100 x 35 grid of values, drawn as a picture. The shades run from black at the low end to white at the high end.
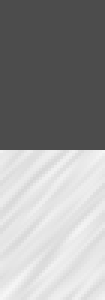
It is made of 2 by 1 panels. Panel 1,1: low, flat. Panel 2,1: very high, slanting up to the right, faint in contrast.
